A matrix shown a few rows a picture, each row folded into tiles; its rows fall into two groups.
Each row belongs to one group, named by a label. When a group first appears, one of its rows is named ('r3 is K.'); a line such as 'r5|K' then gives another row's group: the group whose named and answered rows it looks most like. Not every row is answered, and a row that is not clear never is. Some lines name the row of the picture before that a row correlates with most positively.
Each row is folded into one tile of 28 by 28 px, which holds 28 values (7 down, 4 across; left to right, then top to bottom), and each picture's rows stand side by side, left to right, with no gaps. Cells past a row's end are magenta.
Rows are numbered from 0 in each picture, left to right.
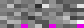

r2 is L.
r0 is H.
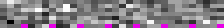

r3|L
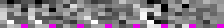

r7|L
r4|L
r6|H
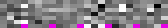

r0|L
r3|H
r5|H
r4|H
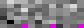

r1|L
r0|L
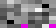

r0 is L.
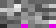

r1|L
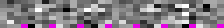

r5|H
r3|H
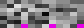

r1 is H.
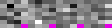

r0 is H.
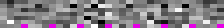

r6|H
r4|H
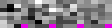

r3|L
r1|L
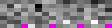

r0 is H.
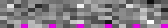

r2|L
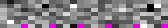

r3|H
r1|H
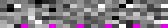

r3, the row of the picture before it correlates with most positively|2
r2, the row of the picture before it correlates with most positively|5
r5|L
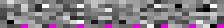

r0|L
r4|L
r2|L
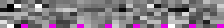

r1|H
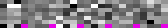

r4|H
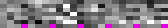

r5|L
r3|H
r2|H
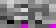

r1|L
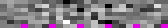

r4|H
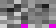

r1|H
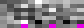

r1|L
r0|L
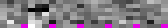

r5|L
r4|L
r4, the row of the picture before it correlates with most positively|0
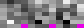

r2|L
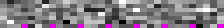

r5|H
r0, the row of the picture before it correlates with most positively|0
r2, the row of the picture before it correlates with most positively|1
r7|H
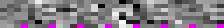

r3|H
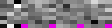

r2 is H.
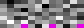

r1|H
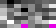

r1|L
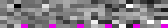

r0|H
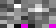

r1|H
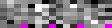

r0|L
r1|H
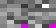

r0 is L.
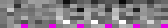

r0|H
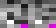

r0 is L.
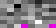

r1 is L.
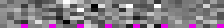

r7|H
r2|L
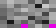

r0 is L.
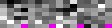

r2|H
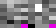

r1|H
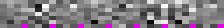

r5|L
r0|L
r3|L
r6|L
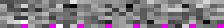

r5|L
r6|H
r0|L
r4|H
